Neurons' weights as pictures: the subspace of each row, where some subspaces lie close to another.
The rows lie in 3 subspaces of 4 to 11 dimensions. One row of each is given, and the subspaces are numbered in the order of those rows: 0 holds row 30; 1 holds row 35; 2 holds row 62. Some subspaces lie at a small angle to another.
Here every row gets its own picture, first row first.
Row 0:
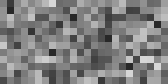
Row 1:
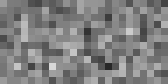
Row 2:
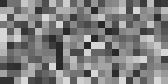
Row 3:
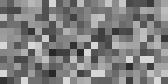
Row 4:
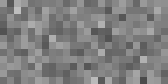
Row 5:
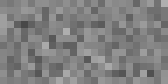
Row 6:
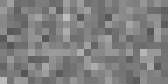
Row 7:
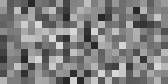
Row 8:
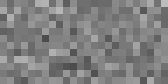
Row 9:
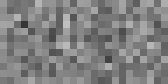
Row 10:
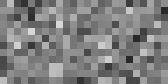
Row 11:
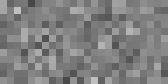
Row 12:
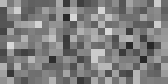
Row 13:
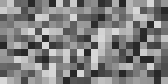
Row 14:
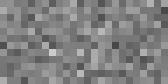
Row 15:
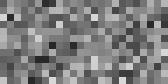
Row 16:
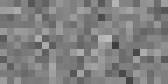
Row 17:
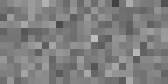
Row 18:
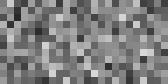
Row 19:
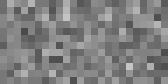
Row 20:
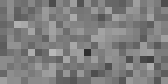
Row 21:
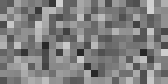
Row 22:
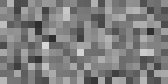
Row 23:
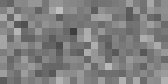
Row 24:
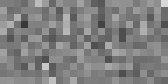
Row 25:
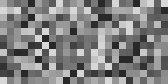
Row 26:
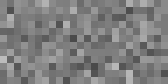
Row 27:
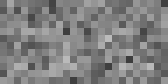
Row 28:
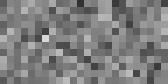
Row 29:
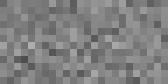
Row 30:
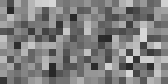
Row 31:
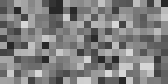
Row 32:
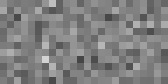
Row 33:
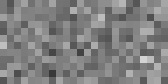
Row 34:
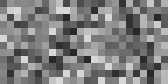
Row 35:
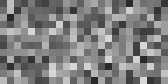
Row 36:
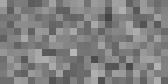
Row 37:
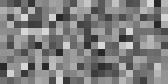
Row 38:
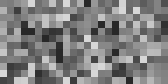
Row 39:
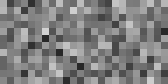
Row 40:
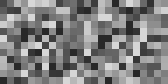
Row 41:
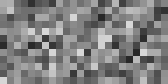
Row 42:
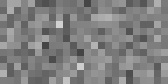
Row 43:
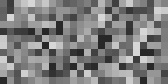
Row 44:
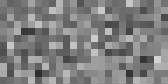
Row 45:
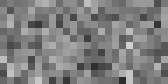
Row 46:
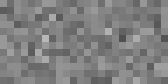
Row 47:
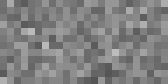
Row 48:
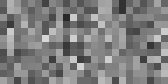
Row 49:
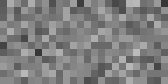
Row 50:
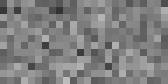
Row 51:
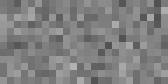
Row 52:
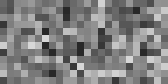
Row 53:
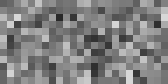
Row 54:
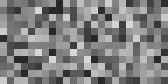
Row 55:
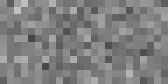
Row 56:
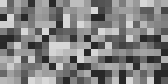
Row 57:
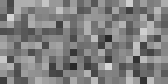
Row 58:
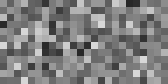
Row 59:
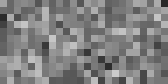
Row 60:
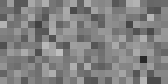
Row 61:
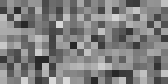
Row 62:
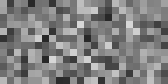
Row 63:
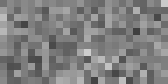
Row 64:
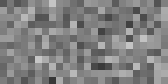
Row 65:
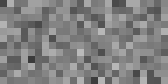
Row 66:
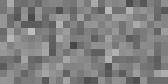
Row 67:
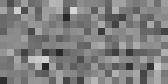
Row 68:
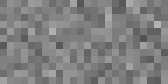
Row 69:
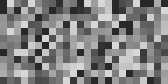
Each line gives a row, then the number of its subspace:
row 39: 2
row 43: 1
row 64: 2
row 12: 2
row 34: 2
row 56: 2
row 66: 2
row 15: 2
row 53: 2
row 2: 2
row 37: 2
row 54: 2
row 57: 1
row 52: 2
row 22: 2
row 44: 2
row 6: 2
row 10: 2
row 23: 2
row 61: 2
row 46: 2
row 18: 2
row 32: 2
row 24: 2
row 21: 2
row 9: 2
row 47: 2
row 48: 2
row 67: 2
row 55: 2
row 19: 2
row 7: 2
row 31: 2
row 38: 2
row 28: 2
